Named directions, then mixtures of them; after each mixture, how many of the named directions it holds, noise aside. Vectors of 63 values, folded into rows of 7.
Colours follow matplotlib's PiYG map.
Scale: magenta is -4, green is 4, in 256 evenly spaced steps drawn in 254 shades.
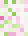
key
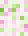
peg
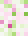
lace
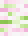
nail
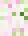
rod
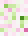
two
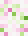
three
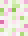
one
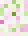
three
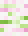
one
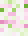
three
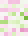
two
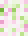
one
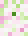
three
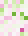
three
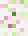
three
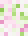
two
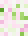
two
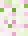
three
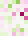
one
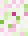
three
